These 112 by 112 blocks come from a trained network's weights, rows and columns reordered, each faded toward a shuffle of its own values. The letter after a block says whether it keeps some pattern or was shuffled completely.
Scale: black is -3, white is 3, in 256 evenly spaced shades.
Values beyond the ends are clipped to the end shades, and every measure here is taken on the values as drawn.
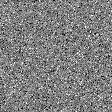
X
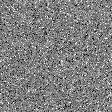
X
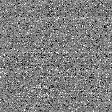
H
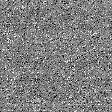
H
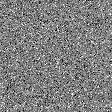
X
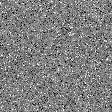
X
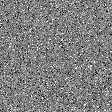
X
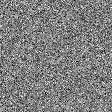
X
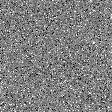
X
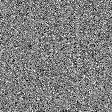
X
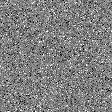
X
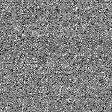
H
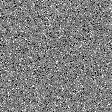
X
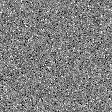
X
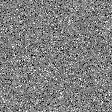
X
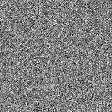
H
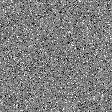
X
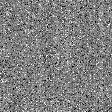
H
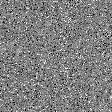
X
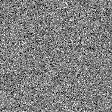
H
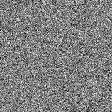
H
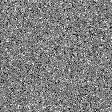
X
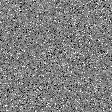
X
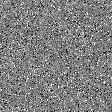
X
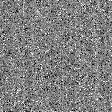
H
